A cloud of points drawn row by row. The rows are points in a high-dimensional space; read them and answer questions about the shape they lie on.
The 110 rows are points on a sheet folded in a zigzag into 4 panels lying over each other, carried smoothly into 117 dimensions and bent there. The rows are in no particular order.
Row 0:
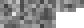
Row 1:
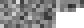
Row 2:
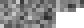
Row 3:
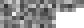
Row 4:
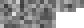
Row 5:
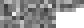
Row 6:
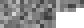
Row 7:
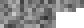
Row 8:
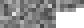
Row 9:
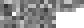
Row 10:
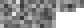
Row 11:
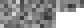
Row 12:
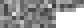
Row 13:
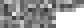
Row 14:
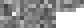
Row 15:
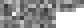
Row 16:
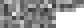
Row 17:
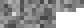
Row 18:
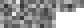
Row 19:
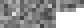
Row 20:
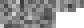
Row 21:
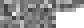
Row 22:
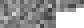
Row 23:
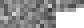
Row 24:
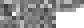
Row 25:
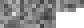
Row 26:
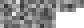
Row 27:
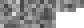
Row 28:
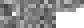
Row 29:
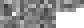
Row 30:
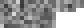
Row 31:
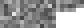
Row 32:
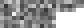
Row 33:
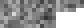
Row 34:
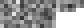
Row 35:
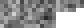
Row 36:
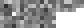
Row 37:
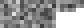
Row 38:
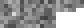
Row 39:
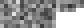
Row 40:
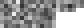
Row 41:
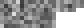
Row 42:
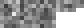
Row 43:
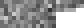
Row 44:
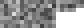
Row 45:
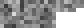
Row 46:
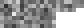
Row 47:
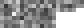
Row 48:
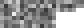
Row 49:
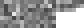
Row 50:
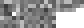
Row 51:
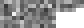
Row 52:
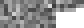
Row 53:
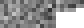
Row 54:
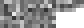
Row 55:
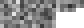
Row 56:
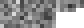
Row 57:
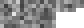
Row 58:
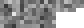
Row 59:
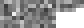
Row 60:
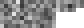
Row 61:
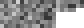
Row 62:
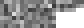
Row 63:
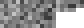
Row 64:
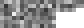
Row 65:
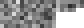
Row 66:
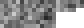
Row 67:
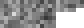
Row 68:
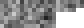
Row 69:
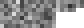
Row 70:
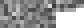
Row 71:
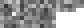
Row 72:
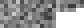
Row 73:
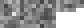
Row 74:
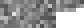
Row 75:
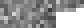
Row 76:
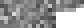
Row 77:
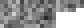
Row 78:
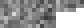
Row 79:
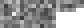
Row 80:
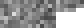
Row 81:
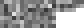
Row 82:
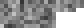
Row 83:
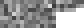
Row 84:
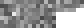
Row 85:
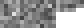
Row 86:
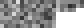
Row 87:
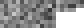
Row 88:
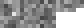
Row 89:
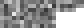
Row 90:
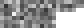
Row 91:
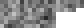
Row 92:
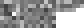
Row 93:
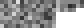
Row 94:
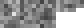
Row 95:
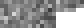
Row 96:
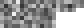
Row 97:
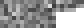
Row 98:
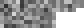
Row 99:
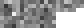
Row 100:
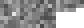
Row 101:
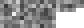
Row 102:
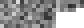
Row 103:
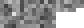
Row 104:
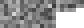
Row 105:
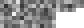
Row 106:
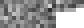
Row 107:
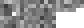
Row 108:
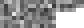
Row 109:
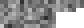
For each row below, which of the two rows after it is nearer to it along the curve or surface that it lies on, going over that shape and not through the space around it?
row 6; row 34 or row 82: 34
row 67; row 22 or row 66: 66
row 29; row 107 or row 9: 9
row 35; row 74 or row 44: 74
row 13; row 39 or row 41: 39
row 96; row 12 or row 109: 12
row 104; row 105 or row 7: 105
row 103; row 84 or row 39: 84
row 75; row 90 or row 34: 90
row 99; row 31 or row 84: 84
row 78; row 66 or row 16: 66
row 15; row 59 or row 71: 59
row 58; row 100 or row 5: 100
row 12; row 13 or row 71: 13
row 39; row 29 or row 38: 29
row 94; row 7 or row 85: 85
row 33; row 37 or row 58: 58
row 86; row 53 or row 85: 53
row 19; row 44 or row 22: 22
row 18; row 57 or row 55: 55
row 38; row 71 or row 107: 107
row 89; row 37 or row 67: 37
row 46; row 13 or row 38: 38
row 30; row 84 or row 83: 84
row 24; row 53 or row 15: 15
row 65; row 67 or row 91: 67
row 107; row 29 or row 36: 36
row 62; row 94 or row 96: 96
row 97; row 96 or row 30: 96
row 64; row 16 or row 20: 16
